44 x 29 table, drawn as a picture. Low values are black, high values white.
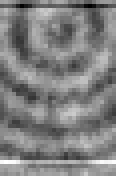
Concentric rings centre on the top middle. The bottom right is the ninth with the highest average. On average the colour sits 50% of the way up the scale. Rows 2 and 41 stand out from the rest.
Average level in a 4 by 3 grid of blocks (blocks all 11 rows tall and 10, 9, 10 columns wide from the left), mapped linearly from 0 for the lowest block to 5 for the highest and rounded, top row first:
121
233
021
425
